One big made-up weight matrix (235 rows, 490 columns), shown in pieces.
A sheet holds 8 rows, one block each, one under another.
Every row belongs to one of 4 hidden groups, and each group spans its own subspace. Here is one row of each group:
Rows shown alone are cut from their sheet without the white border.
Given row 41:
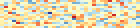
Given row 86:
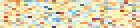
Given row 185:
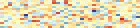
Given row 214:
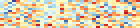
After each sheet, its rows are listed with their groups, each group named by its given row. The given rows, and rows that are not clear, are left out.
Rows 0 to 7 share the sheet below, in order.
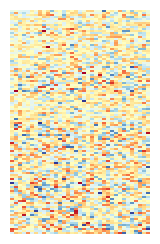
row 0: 214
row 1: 214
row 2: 214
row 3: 214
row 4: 41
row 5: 41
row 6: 86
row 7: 41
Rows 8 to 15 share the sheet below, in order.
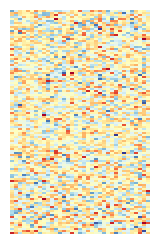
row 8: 214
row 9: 41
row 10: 214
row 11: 214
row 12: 185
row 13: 185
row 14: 41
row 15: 185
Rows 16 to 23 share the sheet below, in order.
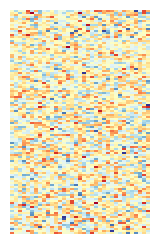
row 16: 214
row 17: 86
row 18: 185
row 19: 41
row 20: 41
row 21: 185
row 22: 86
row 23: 86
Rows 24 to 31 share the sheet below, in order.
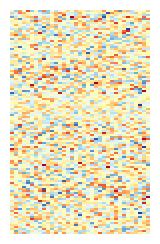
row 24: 214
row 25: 214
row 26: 185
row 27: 41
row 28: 185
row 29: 214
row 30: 86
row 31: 86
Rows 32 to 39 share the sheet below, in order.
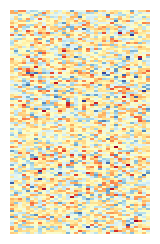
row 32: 41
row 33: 86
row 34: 86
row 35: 185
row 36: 214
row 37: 86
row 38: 86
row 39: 86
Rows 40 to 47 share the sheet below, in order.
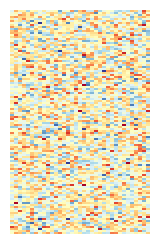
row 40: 41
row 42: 41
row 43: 41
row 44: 185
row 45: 86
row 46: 214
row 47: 41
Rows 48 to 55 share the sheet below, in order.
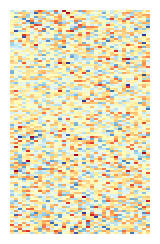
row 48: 86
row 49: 214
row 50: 214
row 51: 214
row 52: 41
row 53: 86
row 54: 41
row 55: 214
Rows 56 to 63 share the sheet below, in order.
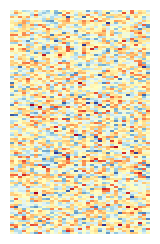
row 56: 185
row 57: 185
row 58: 41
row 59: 41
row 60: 214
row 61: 185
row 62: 185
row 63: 41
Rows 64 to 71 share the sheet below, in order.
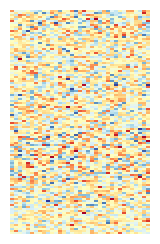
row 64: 41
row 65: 86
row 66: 86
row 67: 41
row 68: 86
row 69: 41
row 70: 41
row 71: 214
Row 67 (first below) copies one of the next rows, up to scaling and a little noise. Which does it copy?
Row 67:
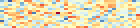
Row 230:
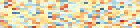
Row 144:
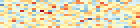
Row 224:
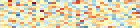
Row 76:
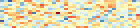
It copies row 76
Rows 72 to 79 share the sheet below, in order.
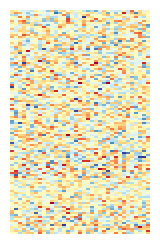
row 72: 185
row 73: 86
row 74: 41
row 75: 86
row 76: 41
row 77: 86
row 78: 86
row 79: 86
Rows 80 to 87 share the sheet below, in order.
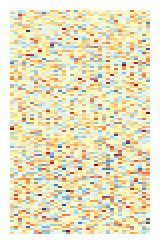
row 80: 41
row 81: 41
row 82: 214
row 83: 86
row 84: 214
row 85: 86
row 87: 41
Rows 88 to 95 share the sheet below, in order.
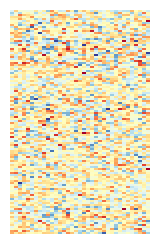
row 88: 41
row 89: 185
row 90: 214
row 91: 86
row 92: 86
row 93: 86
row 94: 41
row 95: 185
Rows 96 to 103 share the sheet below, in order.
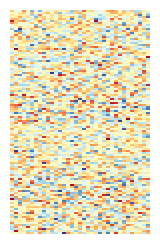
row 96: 214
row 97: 86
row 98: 214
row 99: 214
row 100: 214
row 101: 41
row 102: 41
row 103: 86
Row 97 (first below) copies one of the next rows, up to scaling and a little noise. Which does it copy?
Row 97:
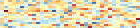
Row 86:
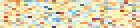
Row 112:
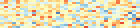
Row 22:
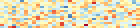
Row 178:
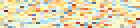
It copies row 178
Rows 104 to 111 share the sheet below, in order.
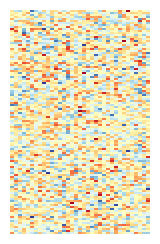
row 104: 41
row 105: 185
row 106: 185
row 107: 41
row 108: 185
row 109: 41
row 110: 41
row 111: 41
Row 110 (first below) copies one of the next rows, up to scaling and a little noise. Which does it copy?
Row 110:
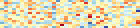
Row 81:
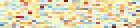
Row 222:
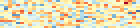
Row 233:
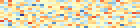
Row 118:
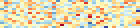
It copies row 118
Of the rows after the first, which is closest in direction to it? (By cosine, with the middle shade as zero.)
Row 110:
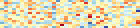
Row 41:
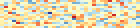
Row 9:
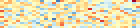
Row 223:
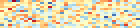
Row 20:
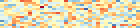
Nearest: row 9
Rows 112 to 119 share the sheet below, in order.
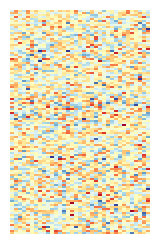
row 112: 86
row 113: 41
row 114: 41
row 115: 86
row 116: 185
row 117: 214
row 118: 41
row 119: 214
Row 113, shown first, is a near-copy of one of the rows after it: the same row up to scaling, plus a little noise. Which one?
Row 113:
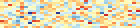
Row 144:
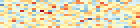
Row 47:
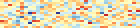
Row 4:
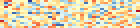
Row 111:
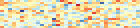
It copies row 47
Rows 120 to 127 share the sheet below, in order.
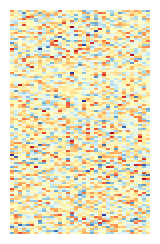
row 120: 86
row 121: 86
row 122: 214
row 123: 185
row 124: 86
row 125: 86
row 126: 41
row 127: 214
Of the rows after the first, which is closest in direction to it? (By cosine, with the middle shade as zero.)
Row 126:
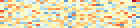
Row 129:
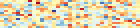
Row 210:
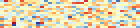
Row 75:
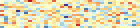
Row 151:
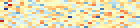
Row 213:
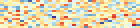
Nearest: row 151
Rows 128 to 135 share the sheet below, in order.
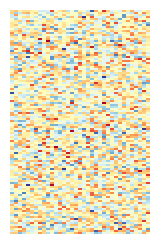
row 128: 214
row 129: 86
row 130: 185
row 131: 214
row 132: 214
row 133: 86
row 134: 86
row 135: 86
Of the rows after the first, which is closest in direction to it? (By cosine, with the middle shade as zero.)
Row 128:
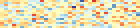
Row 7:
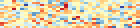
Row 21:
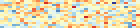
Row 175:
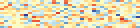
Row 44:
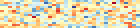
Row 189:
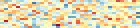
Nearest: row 44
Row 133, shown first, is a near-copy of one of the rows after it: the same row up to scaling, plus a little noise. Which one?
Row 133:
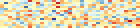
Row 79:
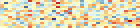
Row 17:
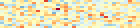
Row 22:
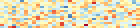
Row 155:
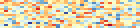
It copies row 79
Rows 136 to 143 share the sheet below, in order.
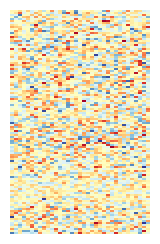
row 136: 185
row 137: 185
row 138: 185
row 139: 185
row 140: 214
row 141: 185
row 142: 214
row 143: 185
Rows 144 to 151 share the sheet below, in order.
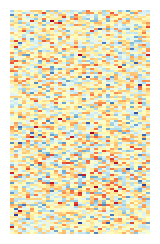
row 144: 41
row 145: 41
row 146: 86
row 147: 214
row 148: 41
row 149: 86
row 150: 86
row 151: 41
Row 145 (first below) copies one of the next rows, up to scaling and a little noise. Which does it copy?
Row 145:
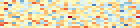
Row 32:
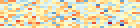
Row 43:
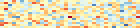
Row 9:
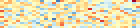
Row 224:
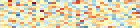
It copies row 43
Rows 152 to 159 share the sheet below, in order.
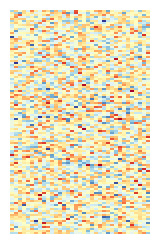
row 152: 185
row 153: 86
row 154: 41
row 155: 86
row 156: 214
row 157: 86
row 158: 86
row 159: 185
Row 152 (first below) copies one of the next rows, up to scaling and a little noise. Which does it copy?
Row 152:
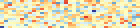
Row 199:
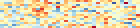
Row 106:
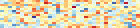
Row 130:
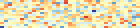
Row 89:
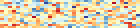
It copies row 130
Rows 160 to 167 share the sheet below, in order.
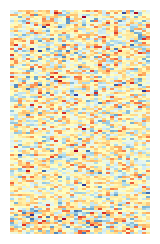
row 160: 185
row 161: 41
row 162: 86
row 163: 41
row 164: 214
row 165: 41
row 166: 214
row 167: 86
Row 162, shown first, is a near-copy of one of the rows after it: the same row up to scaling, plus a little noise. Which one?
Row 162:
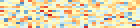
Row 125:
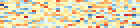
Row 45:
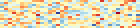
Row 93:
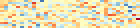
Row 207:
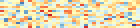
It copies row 207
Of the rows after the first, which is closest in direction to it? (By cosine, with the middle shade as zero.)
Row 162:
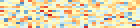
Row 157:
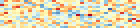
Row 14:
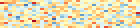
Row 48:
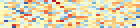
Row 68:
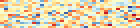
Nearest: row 48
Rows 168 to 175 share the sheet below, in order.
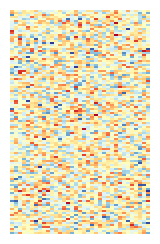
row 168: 86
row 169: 41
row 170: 41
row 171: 86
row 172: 185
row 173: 86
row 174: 41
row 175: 185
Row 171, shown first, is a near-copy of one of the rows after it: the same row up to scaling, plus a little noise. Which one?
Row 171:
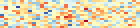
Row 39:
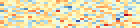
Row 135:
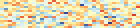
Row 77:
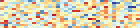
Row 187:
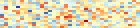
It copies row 187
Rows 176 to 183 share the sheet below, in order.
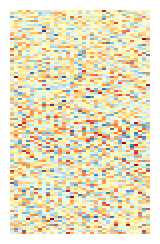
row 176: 214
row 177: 41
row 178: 86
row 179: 41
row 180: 214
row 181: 86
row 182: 86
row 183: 86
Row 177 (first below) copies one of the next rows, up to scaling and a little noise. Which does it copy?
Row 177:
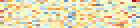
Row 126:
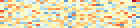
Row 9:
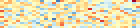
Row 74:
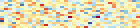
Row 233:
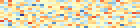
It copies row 126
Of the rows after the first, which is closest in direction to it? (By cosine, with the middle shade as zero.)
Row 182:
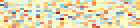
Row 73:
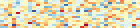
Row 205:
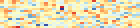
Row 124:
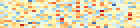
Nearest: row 124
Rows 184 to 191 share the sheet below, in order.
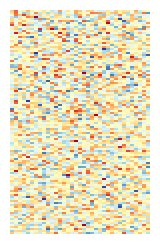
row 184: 86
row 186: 214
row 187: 86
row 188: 86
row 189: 41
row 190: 214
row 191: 41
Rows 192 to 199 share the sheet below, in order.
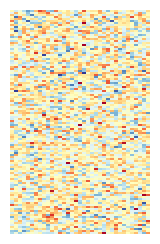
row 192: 86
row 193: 185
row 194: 214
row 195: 214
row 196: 86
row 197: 86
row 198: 185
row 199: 185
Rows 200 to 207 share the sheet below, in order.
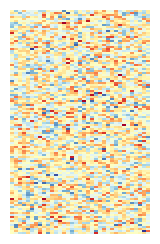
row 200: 86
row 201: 41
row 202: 86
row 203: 214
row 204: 185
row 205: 214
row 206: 41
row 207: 86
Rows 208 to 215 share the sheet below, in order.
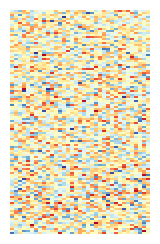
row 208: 41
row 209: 185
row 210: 41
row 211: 185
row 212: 214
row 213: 86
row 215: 185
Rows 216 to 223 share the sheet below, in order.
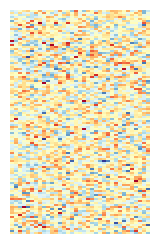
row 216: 41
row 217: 86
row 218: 185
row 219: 214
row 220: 185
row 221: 185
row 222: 41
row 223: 214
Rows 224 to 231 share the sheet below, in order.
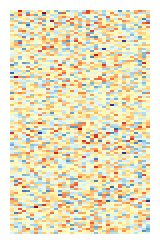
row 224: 41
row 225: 185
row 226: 214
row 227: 86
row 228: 86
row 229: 185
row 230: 41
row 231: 86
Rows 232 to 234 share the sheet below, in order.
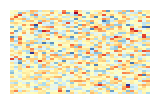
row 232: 185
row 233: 41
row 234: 214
